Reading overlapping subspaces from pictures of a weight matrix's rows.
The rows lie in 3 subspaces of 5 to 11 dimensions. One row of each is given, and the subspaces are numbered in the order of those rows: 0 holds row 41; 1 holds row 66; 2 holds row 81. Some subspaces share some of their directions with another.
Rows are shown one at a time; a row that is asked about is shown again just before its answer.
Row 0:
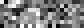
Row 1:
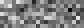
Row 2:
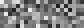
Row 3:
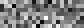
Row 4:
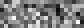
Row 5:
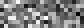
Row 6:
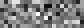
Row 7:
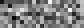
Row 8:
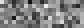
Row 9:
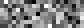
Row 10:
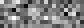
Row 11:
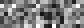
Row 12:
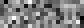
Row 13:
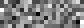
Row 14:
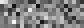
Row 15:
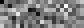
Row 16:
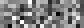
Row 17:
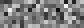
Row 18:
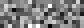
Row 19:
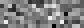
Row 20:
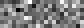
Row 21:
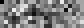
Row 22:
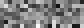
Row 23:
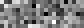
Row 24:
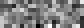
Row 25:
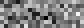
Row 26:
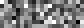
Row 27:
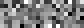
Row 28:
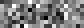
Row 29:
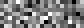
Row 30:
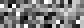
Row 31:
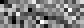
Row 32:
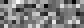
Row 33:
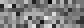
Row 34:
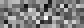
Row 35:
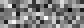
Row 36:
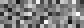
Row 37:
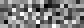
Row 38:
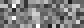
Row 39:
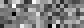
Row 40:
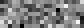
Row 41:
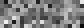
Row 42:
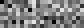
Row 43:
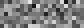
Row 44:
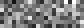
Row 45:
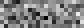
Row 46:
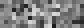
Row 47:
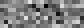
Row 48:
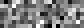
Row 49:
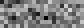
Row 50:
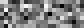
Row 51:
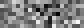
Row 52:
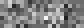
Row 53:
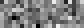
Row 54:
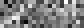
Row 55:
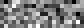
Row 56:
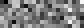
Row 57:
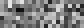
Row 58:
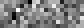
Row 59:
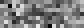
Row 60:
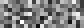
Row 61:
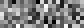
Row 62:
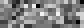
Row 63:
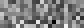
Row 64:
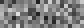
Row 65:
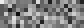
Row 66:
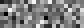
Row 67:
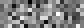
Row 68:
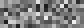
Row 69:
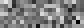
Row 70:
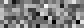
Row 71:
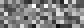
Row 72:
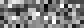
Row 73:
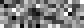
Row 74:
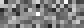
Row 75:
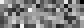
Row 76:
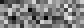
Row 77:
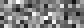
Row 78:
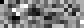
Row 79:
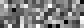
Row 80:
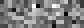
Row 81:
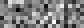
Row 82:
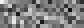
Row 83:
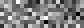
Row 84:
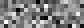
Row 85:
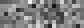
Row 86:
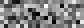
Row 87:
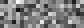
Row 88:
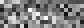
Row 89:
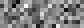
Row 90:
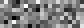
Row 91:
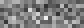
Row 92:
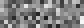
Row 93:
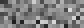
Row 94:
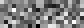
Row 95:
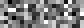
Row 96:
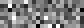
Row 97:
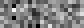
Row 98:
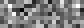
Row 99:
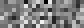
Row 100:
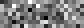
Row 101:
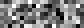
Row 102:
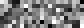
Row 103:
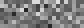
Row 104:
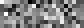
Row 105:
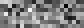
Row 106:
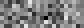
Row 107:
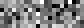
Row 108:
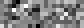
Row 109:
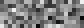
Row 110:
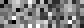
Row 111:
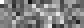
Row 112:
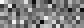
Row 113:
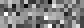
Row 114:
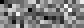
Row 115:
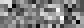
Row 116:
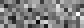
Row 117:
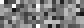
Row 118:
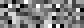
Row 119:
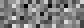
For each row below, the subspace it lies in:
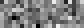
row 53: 0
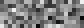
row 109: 1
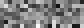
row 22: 1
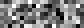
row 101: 2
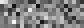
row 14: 2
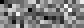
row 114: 1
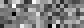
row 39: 0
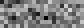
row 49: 2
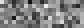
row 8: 1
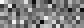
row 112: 1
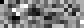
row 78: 1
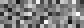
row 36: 2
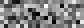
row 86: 2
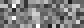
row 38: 1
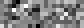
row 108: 0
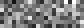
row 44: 0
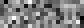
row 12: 0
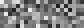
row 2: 1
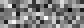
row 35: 0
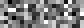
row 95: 1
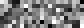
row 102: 0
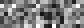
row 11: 0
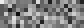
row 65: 2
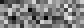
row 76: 0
